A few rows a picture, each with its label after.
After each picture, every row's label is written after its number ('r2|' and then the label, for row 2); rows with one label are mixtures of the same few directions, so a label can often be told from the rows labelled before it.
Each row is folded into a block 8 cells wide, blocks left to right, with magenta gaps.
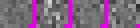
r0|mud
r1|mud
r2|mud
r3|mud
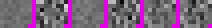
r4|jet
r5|mud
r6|jet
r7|mud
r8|mud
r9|mud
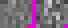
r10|mud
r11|mud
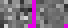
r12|jet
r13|mud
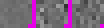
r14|mud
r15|mud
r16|mud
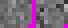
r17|mud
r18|mud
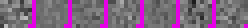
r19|jet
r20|mud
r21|jet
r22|mud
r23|mud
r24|mud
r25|jet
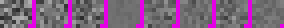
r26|jet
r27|mud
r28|jet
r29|mud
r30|jet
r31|mud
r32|jet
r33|jet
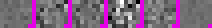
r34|jet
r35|mud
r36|mud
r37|mud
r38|jet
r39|mud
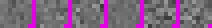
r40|mud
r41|jet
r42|mud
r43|mud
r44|jet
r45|jet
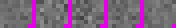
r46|jet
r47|mud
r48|jet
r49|jet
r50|mud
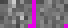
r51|mud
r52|mud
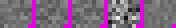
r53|jet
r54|jet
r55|jet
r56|jet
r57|mud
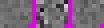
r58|jet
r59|mud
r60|mud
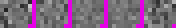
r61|mud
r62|mud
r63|jet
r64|jet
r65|mud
